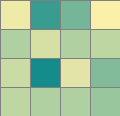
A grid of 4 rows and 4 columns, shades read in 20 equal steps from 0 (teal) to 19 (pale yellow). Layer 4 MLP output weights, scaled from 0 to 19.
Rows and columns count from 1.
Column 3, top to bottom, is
8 13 17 13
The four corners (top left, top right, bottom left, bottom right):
18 19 14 11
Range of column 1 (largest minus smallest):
5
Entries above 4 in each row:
3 4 3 4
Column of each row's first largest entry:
4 2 3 1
